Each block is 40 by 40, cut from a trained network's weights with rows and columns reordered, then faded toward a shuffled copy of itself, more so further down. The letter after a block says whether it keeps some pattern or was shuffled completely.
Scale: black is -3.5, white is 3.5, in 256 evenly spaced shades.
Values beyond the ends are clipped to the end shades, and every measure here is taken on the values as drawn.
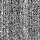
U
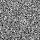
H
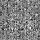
U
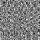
U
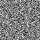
H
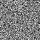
H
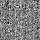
U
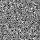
H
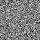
H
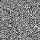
U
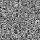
U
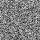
H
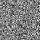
U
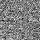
U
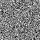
H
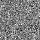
H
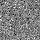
H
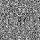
U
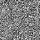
U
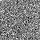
H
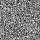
H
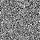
H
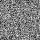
H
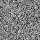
U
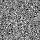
H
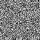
U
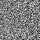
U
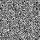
H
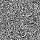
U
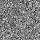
U
